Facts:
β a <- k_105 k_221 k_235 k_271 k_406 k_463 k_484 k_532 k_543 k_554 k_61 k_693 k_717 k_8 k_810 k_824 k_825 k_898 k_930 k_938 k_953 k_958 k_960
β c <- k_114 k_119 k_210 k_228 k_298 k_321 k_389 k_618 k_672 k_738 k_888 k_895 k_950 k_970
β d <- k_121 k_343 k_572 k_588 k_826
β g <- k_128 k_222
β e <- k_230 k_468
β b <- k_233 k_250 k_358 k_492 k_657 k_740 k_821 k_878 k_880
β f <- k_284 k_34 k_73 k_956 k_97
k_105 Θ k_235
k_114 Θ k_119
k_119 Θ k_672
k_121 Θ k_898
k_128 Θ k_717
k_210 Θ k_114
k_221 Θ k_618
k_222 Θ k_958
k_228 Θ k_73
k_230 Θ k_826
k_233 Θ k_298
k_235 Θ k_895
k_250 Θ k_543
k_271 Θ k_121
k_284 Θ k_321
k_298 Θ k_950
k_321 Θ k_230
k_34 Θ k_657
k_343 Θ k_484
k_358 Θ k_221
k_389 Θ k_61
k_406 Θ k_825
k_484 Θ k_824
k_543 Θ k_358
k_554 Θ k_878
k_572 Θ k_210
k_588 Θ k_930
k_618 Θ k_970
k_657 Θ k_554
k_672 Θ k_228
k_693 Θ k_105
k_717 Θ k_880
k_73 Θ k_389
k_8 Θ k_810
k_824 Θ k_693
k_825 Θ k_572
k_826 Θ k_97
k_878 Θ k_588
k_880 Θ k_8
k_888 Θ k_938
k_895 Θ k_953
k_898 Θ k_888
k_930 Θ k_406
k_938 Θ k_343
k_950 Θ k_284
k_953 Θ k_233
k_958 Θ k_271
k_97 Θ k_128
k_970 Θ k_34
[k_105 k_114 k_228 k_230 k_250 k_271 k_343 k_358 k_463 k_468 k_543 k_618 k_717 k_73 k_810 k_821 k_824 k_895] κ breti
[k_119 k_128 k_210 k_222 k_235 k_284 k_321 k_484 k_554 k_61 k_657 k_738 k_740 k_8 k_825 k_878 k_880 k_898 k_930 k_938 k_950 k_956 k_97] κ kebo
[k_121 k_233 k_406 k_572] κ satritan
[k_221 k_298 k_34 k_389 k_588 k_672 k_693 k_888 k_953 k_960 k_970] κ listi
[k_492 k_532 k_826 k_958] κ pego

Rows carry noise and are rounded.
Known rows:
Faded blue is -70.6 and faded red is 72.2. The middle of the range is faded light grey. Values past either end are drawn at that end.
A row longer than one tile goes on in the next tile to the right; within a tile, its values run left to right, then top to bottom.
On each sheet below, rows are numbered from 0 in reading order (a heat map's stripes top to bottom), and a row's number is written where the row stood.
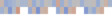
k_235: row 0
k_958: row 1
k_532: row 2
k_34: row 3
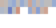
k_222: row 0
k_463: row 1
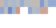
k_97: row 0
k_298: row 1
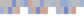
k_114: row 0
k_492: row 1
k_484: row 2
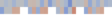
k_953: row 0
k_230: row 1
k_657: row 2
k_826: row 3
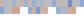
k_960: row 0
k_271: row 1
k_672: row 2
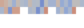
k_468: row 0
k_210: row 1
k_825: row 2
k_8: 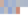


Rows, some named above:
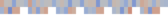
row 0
k_492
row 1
k_810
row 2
k_888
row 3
k_389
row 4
k_128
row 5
k_468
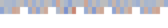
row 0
k_693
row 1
k_543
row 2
k_740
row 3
k_532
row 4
k_717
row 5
k_121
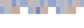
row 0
k_298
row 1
k_895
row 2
k_221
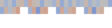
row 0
k_572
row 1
k_821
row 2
k_826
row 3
k_271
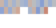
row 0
k_717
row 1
k_880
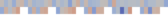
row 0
k_572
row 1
k_121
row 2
k_588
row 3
k_343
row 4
k_956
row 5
k_824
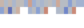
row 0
k_73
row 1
k_61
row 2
k_738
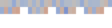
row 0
k_233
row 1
k_406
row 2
k_105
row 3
k_121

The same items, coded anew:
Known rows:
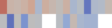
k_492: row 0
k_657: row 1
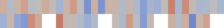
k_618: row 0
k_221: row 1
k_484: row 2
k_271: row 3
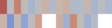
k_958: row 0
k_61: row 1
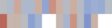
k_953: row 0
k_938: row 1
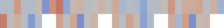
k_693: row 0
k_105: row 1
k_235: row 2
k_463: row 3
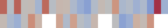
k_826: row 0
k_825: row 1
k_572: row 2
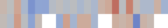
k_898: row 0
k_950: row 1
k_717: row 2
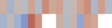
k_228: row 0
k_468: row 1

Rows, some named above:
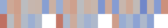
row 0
k_960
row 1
k_960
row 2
k_34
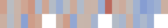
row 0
k_468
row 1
k_298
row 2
k_880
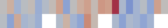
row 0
k_740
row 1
k_895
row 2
k_233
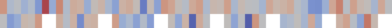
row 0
k_572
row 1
k_543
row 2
k_34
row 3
k_821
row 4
k_73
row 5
k_128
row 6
k_230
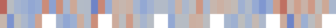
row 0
k_406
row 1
k_121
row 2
k_8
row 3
k_738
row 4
k_222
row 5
k_532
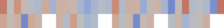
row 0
k_717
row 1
k_8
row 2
k_543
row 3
k_888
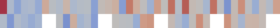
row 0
k_233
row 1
k_956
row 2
k_343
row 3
k_826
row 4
k_588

